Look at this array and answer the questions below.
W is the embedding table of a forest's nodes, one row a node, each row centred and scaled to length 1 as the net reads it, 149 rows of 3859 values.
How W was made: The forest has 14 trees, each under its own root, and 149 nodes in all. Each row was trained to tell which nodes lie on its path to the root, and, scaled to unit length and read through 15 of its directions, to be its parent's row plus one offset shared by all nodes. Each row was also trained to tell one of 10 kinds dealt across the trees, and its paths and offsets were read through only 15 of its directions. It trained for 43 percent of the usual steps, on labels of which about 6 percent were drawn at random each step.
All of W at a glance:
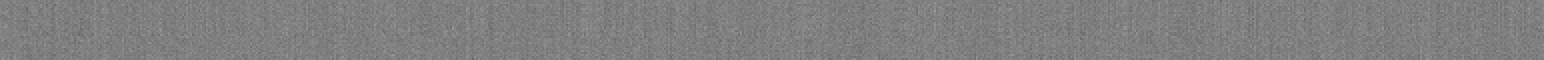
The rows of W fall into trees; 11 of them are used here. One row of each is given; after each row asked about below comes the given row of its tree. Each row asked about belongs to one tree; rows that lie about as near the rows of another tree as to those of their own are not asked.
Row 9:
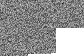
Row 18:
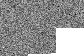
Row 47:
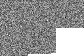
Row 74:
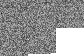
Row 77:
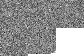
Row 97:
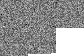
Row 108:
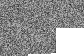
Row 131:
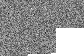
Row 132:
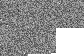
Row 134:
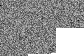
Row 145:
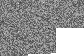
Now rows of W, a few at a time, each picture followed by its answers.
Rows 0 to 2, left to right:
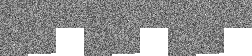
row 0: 47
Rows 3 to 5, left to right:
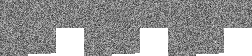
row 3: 74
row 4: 131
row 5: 77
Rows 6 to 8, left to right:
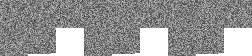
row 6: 18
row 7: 108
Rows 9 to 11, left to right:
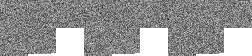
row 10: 77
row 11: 97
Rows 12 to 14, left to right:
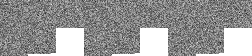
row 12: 132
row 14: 97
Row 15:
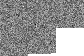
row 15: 47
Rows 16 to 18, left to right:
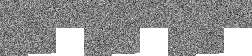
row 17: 131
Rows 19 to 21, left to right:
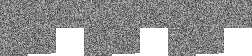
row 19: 145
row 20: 18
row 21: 145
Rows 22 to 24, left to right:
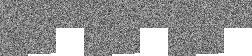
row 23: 74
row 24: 74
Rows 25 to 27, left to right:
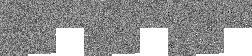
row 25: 74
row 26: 18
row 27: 131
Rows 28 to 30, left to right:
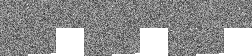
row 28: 18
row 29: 131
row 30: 74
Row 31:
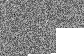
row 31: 74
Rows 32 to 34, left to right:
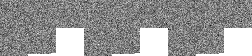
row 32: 134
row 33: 18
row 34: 47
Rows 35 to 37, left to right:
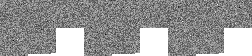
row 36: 131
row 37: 77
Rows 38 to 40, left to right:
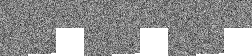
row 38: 97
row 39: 145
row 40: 97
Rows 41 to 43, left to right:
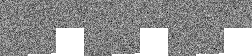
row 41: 77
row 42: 145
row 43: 97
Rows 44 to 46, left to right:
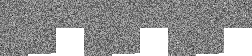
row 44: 108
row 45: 74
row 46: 77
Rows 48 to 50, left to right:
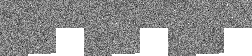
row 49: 77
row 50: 97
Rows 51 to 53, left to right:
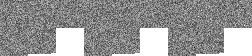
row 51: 9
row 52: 77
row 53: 97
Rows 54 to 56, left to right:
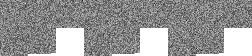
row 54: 18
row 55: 77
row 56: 47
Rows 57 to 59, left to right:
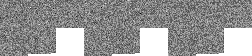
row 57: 74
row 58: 18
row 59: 74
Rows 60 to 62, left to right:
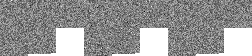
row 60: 47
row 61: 131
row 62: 74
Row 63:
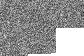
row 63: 131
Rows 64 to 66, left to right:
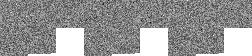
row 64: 18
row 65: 145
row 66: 18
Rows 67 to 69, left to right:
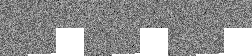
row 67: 47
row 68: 18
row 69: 97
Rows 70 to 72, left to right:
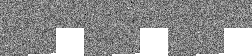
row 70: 18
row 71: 145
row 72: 74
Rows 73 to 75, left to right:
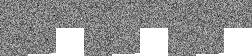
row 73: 47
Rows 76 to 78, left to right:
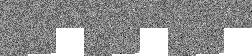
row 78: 131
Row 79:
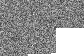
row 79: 131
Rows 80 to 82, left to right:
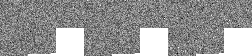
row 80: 132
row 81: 132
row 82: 97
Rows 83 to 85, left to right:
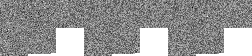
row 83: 77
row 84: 47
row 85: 47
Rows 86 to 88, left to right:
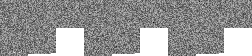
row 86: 132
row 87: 108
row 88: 108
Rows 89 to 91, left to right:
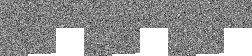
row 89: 9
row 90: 131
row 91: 77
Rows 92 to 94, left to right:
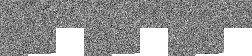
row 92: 18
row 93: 18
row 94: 131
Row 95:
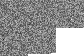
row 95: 134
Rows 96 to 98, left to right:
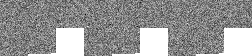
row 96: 74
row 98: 131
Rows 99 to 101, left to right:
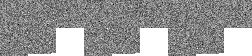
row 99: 97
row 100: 97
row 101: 132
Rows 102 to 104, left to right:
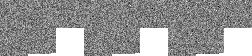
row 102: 134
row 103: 97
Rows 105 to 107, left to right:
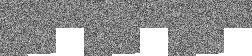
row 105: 77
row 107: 77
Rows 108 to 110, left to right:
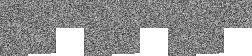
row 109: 132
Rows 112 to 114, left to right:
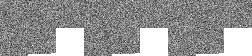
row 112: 131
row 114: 77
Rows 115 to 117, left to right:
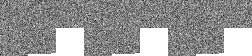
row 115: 47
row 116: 145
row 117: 47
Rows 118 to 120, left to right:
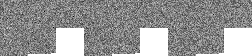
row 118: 145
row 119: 97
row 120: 74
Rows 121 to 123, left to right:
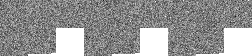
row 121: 134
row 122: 145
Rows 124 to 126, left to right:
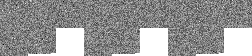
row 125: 131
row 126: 145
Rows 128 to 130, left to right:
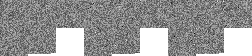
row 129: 18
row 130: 97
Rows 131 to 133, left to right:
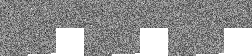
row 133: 77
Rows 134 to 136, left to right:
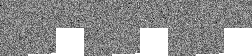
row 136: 145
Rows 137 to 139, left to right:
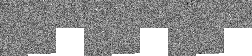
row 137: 132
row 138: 145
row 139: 74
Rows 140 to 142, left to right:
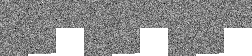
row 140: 74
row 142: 97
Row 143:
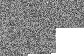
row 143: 131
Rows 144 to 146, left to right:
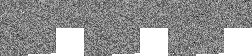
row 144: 145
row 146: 77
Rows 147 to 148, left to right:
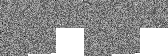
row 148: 18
